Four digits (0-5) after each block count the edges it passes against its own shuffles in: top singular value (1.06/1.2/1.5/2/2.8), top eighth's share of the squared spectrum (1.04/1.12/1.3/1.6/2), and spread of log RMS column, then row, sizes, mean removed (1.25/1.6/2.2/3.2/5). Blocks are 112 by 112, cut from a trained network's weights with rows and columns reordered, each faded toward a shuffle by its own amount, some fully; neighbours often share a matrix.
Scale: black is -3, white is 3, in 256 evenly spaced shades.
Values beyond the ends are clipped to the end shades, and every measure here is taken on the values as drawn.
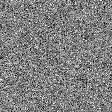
1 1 0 0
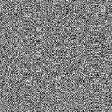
4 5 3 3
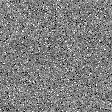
0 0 0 0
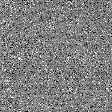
2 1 2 0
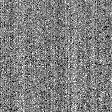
3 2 0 2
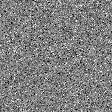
0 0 0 0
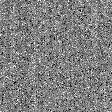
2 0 0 0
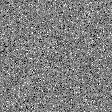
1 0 0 0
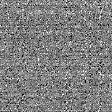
3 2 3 1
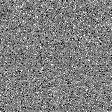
0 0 0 0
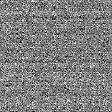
3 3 3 0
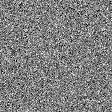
0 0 0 0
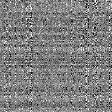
4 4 4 0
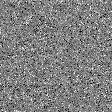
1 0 0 0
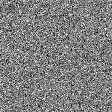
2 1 0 0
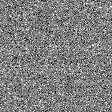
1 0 0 0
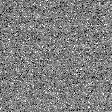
1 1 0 0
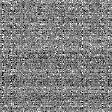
4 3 3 1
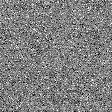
1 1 0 0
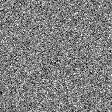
2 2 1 0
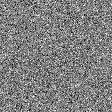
1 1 0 0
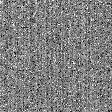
3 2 0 0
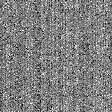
3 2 0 1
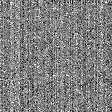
4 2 1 2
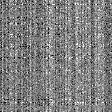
5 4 2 3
